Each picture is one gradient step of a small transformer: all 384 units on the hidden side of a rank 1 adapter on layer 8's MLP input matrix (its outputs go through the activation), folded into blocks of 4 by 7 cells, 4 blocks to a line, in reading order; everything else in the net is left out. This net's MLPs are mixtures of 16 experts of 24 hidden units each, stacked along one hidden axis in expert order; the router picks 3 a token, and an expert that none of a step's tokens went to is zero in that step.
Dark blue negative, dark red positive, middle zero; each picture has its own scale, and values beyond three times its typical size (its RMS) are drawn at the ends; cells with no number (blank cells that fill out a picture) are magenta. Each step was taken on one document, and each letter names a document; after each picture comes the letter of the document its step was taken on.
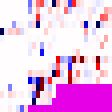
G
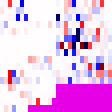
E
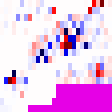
E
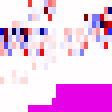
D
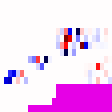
E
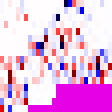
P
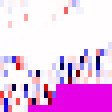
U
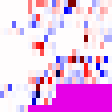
G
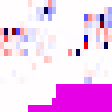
D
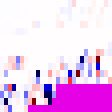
U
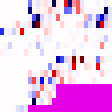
G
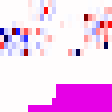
D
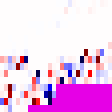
U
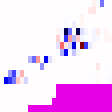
E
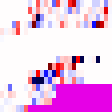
G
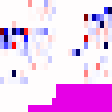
D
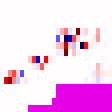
E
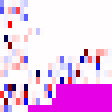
U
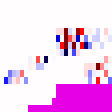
E
